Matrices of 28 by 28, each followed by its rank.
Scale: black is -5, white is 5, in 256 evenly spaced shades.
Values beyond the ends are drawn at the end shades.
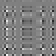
one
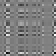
one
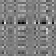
two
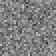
full rank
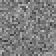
full rank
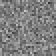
full rank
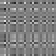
one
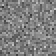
full rank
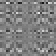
two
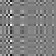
one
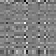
two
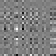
two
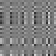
one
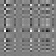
one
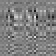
two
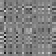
two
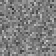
full rank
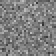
full rank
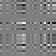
one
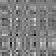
two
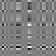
one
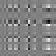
one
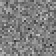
full rank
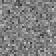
full rank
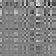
two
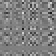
two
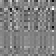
two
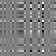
one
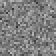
full rank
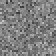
full rank
